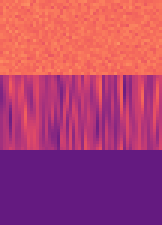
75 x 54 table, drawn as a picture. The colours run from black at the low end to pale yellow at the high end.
It is made of 3 by 1 panels. Panel 1,1: high, fine-grained, faint in contrast. Panel 2,1: middling, streaked downward. Panel 3,1: low, flat.
